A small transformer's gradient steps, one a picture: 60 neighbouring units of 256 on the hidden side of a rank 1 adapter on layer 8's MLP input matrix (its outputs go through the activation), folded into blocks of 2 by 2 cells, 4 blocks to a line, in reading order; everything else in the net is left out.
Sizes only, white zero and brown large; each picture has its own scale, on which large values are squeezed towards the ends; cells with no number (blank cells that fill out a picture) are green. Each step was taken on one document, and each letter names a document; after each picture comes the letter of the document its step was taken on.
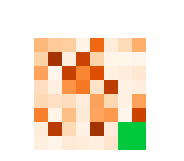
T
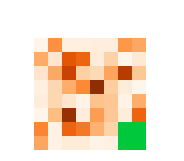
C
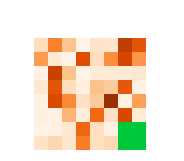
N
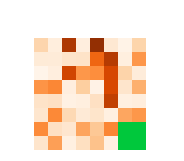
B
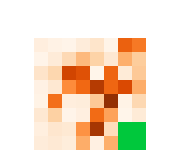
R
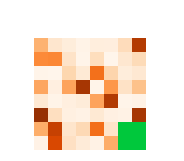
T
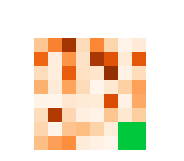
B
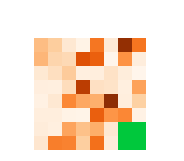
R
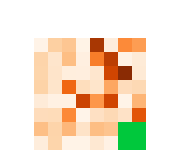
B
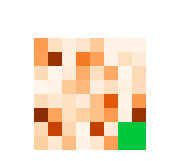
T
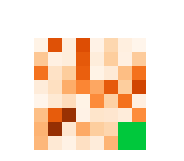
C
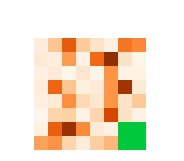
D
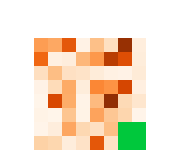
R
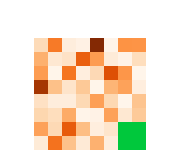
B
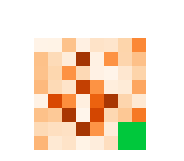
C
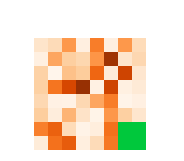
B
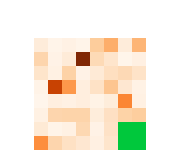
N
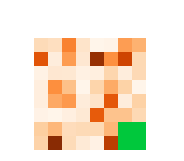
D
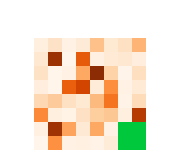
T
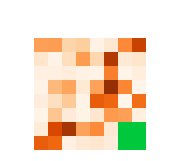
D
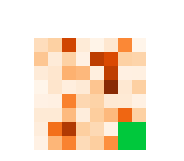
D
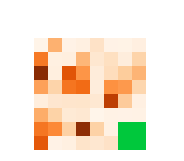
C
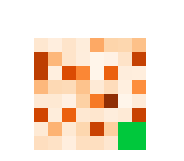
C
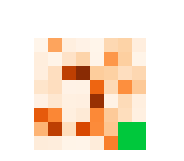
C
